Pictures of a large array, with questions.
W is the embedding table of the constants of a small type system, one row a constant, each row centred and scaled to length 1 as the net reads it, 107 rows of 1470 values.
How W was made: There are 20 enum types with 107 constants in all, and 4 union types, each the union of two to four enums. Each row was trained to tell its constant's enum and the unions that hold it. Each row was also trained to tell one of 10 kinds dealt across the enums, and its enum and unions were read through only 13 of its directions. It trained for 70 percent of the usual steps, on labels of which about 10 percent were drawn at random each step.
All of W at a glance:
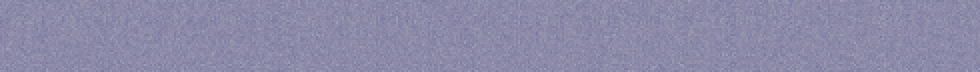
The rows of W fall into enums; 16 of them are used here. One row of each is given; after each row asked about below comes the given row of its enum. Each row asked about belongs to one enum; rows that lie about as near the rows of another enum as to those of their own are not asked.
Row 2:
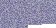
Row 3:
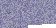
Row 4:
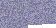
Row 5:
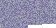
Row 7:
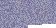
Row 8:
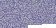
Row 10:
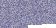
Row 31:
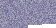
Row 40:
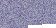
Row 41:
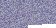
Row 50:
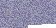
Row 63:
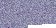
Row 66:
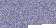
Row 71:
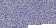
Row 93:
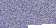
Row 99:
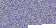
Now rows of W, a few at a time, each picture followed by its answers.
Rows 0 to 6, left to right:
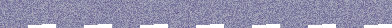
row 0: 93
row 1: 2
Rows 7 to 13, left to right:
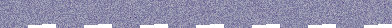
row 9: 31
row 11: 31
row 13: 7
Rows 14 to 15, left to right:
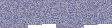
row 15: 71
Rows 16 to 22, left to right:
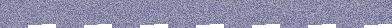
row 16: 2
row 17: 31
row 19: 2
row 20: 71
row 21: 2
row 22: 5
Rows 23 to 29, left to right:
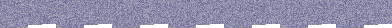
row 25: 7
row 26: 4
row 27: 71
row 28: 40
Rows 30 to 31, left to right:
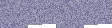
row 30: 7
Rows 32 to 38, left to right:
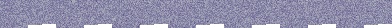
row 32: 7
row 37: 4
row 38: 66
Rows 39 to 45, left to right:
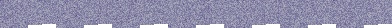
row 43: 93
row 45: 66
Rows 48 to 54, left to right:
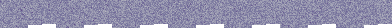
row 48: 8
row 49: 40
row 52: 66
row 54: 93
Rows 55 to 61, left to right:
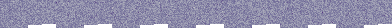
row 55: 93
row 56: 4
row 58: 66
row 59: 4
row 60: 8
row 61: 7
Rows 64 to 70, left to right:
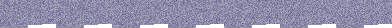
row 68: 5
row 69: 41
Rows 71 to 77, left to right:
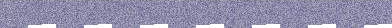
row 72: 8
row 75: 8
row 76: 8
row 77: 3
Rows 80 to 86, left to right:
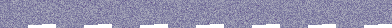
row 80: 93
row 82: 40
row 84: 71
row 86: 5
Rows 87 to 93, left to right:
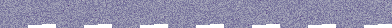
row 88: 71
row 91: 31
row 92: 93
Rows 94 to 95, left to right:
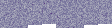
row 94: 41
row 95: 66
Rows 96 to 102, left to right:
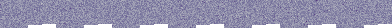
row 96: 5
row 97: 31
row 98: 5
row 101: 10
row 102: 8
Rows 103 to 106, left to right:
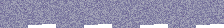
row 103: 71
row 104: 4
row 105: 66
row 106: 5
